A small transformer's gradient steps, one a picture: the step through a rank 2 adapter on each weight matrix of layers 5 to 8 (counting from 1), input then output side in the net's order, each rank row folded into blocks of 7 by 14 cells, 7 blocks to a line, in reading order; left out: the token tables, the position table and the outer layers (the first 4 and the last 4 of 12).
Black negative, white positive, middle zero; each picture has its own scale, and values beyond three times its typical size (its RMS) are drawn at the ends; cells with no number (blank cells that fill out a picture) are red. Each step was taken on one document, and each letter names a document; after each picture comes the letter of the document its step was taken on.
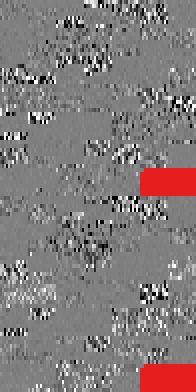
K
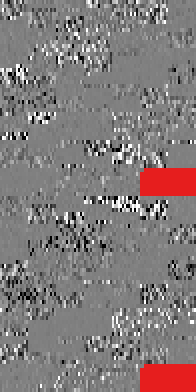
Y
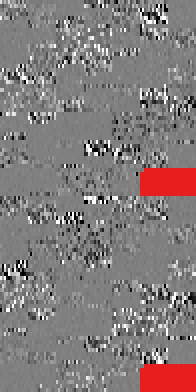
K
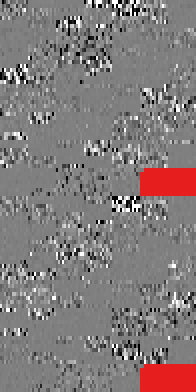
K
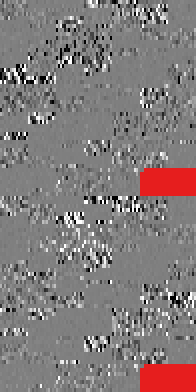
K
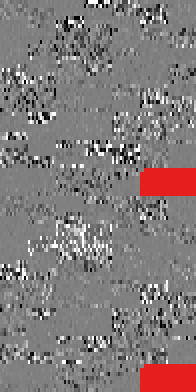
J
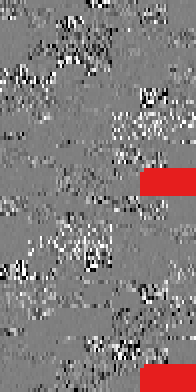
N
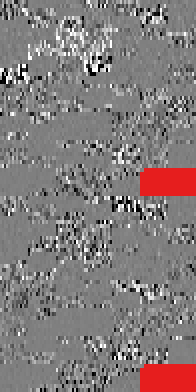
J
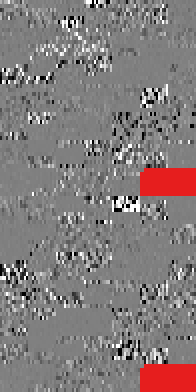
Y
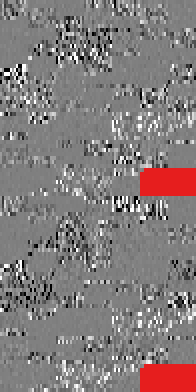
N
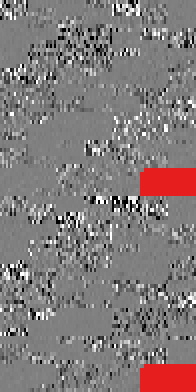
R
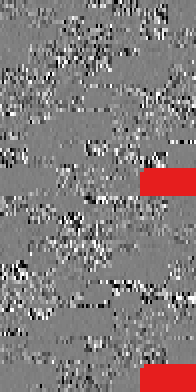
R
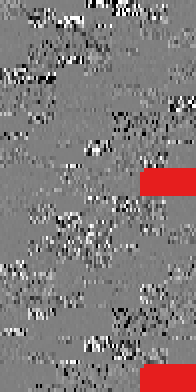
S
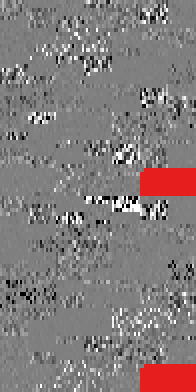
Y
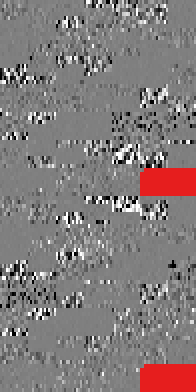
Y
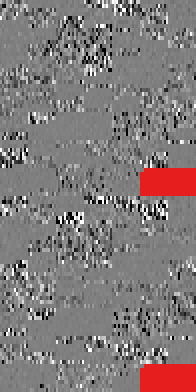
R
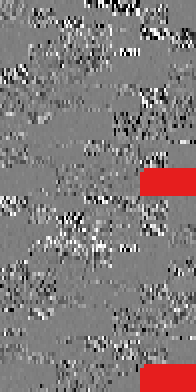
R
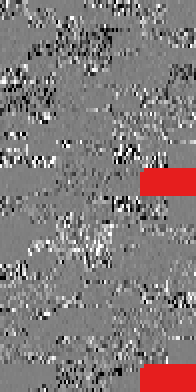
J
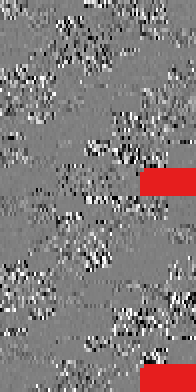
K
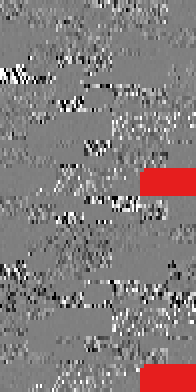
Y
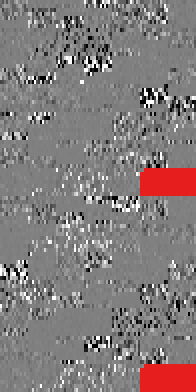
Y
